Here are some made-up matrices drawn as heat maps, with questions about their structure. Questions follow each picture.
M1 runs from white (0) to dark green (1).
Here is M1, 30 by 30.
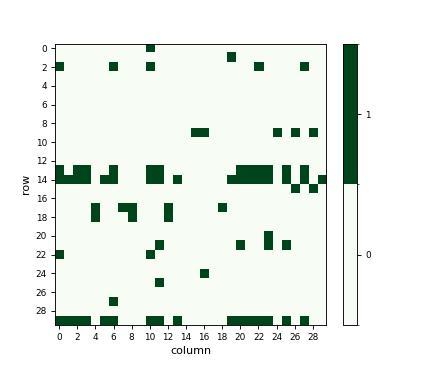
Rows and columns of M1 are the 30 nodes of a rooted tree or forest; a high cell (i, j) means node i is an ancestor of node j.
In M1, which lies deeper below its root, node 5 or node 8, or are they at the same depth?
the same depth
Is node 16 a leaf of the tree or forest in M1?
yes
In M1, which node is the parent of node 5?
29
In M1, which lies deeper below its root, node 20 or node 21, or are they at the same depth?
node 20
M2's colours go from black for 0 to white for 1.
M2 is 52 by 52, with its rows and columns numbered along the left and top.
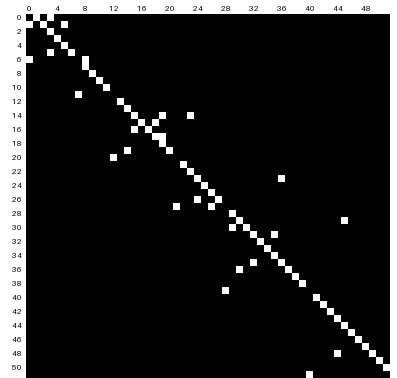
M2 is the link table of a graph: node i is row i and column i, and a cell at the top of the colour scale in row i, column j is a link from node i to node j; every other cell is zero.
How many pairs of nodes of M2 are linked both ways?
5
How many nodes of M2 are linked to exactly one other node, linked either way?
0
